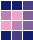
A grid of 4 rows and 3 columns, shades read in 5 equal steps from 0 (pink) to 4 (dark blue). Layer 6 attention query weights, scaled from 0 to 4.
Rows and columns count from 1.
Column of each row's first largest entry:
1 3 3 1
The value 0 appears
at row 2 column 2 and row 3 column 1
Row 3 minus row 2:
-1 1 0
